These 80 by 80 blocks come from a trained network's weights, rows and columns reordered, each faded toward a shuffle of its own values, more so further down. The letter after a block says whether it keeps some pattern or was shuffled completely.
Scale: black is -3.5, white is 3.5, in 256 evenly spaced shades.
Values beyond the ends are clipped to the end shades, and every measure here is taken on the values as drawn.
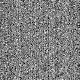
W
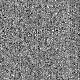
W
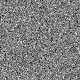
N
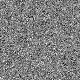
N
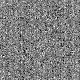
W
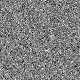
N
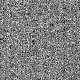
W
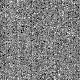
W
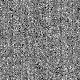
W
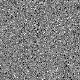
W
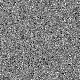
N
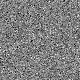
N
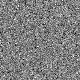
N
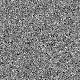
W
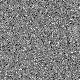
N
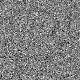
N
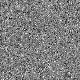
N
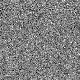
W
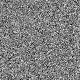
N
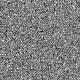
N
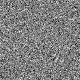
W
